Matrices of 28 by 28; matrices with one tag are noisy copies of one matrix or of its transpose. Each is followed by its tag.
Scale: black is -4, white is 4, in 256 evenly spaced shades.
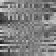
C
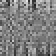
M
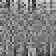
M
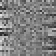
M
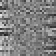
M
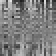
C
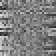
M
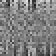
M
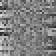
M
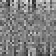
M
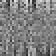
M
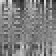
C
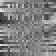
C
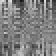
C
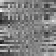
C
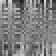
C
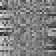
M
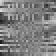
C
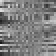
C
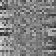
M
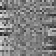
M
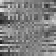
C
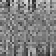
M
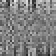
M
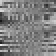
C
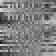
C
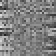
M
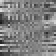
C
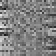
M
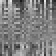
C
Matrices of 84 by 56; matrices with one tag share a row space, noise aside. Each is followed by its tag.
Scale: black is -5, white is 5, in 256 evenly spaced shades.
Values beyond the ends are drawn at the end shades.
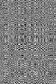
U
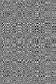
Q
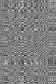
U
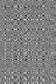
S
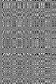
Q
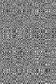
Q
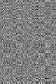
Q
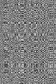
U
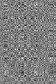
U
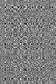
S
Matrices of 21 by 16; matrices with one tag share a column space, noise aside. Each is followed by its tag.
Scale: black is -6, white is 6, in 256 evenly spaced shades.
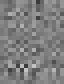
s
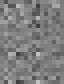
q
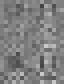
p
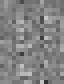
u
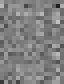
q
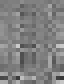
p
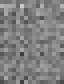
q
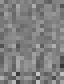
p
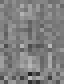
p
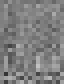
p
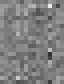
q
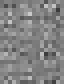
q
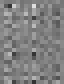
q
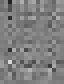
s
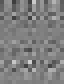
s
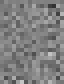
q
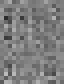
u
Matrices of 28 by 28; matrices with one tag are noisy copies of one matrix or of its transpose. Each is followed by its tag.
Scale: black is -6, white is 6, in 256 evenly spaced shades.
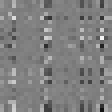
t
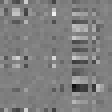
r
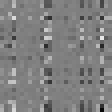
t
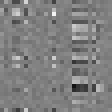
r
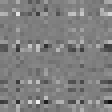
t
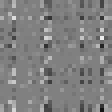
t
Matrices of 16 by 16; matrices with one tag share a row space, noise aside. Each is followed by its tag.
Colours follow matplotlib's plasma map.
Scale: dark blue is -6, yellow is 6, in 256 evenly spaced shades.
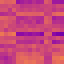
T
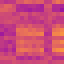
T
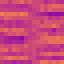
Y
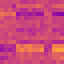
T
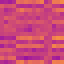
T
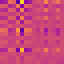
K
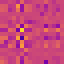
K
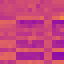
T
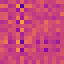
K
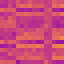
T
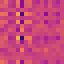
K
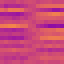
Y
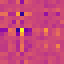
K
